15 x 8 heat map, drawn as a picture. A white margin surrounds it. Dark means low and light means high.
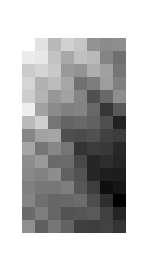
Roughest part: middle left. Slope: up to the top left. Ninth with the lowest average: bottom right. Average level on the scale: 50%.
